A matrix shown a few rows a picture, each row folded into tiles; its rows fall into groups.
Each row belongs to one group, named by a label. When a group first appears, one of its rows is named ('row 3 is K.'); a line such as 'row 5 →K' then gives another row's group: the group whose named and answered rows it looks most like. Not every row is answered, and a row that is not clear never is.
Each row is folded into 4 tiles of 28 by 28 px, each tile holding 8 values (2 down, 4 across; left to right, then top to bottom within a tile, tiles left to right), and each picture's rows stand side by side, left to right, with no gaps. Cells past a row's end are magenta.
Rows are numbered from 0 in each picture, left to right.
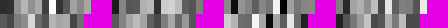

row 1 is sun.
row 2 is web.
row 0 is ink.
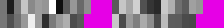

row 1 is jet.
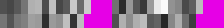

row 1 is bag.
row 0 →ink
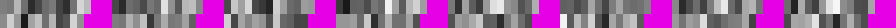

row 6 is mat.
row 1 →mat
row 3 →mat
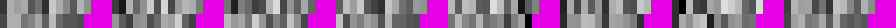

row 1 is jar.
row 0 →jet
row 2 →web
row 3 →jet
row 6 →bag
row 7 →jet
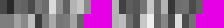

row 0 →mat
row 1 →web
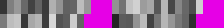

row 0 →jet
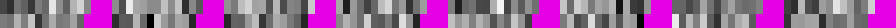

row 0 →mat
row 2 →ink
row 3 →web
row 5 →web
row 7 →bag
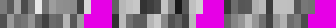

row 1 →jet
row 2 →sun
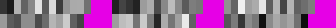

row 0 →jar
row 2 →jar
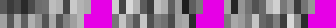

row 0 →mat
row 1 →web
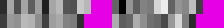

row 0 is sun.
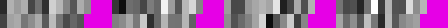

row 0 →jet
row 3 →mat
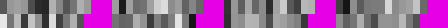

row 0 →jet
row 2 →sun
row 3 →jar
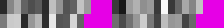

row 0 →jet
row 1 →ink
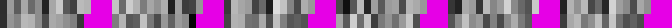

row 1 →web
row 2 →jet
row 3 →mat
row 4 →bag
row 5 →jet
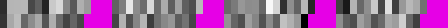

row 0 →jet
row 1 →bag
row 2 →jar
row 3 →jar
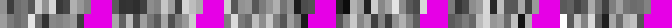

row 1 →mat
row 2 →web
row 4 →ink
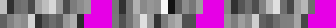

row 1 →ink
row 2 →mat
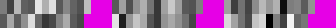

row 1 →sun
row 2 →web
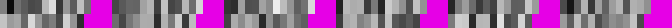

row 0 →web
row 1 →ink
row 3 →jet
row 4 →jet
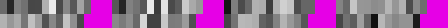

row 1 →mat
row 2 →sun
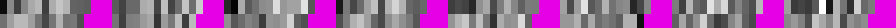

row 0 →sun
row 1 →ink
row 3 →sun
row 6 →bag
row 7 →mat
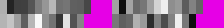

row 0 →web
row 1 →jar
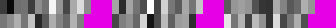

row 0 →mat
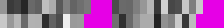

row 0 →web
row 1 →ink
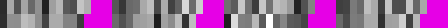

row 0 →sun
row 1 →ink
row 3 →ink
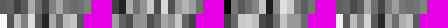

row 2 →sun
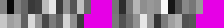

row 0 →web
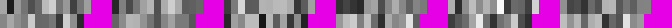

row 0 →web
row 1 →sun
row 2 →bag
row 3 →sun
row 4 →ink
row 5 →web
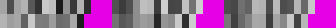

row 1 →ink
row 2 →ink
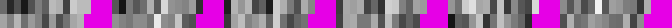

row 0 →mat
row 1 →jar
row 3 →jet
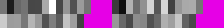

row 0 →web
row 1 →jar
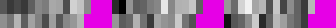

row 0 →mat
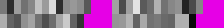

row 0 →jar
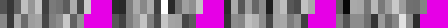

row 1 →ink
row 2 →sun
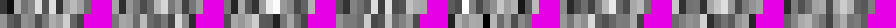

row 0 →jar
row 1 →web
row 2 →bag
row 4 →bag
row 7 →sun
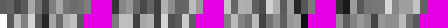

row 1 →jet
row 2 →web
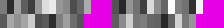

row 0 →bag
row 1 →bag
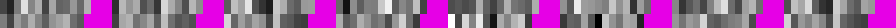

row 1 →jet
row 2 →jet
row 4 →sun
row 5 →jar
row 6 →mat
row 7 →jet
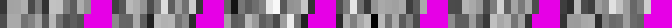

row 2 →jar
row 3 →bag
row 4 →jar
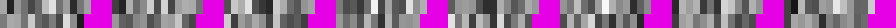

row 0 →web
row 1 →jar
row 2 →jet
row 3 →mat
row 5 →bag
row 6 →jet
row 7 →bag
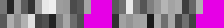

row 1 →bag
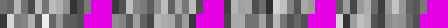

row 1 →jar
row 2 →jet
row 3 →sun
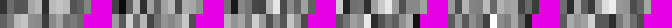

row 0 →sun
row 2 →web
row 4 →jar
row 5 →bag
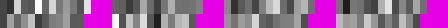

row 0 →bag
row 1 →sun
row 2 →mat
